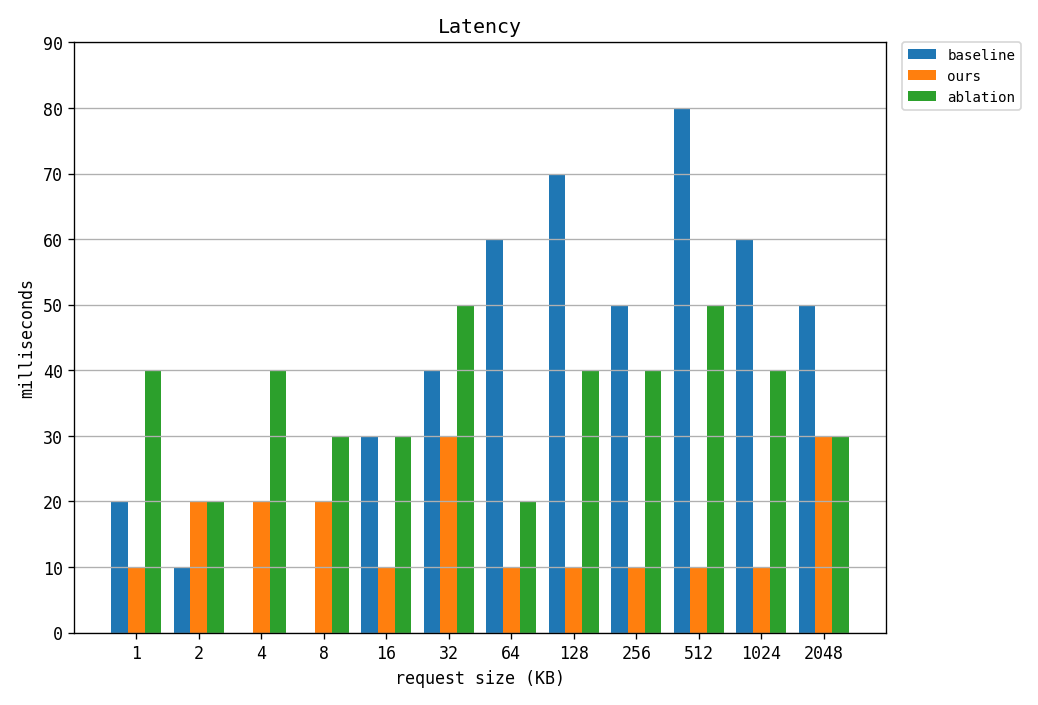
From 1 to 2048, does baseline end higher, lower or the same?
higher
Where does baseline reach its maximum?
512
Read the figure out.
Title: Latency
x-axis: request size (KB), ticks 1 2 4 8 16 32 64 128 256 512 1024 2048
y-axis: milliseconds, ticks 0 10 20 30 40 50 60 70 80 90
Legend: baseline, ours, ablation
Values:
baseline: 20 10 0 0 30 40 60 70 50 80 60 50
ours: 10 20 20 20 10 30 10 10 10 10 10 30
ablation: 40 20 40 30 30 50 20 40 40 50 40 30
